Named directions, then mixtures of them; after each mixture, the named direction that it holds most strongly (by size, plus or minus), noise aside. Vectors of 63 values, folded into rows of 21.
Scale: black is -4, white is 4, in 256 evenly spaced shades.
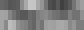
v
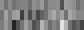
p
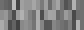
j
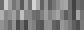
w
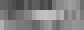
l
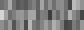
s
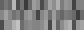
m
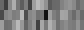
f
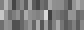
f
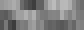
v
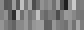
w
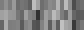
m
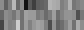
m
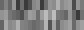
m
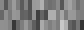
p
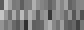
w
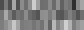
m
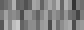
m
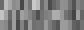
w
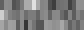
v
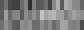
l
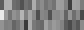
s
